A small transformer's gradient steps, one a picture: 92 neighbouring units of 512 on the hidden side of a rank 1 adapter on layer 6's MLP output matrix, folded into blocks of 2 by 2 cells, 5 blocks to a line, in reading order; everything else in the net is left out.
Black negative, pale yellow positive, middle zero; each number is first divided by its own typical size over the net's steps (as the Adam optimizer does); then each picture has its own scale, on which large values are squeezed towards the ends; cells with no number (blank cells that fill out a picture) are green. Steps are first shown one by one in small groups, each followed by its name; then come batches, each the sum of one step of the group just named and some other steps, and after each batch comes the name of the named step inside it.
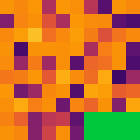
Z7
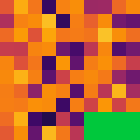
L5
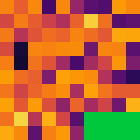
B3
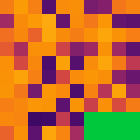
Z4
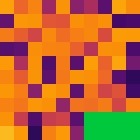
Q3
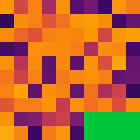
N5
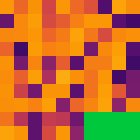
Z7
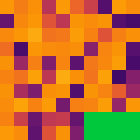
Z7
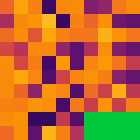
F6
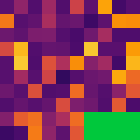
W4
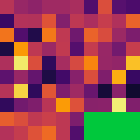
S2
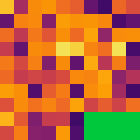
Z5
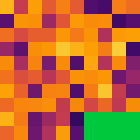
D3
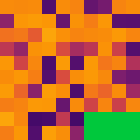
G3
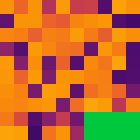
G3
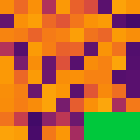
F6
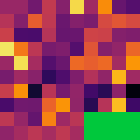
S2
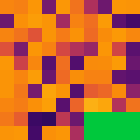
F6
